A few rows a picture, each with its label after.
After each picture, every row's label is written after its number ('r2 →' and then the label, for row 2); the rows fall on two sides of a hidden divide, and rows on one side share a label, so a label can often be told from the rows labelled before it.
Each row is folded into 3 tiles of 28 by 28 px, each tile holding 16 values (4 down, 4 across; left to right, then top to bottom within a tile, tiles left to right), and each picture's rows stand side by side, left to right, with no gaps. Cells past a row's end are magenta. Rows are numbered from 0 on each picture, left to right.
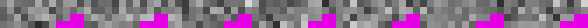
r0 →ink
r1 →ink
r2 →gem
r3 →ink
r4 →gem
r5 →ink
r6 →ink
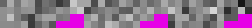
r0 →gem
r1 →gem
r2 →ink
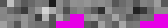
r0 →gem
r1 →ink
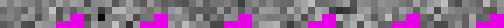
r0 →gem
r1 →ink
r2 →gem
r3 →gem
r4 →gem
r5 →ink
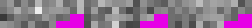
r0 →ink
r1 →ink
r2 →ink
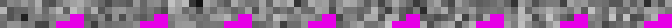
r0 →ink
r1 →ink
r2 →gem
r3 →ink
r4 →ink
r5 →ink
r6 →gem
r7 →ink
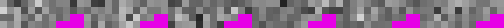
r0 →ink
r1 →ink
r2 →gem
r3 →ink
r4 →ink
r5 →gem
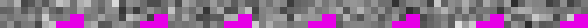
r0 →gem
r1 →gem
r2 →gem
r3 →gem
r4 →ink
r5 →ink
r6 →ink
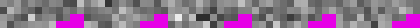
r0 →gem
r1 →ink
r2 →gem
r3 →gem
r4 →gem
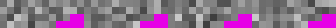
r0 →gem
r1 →ink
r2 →ink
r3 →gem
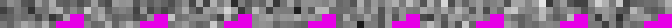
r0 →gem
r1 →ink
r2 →gem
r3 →gem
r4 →ink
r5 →ink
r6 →ink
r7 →gem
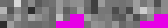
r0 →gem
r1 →gem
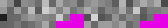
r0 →ink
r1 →ink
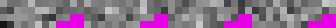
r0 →ink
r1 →ink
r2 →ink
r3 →gem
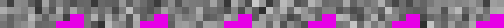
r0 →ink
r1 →ink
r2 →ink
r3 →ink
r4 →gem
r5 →ink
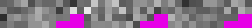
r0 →ink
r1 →ink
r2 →gem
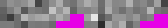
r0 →gem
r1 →ink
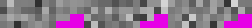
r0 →gem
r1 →gem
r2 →ink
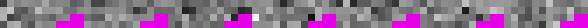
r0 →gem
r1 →ink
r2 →gem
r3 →gem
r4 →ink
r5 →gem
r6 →gem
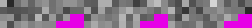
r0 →ink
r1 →ink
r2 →gem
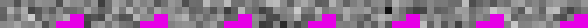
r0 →ink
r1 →ink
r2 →gem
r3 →gem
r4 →ink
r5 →gem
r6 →gem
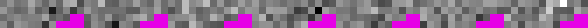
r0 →ink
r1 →gem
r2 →gem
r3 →ink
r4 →ink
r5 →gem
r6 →gem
